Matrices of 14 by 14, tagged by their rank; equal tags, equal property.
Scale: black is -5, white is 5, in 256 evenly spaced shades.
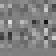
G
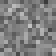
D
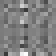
G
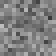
D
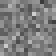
D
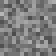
D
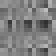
G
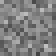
D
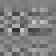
G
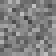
D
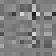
G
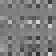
G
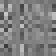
G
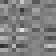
G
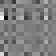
G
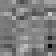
G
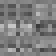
G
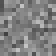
D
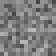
D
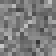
D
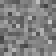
D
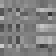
G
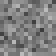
D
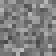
D
